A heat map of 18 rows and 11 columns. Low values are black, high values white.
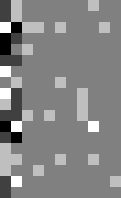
Ninth with the lowest average: top left. Average level on the scale: 50%. Seam: vertical, 20% of the way across, the right part calmer. Odd rows or columns: none. Mirror symmetry: none. Stripes: none.
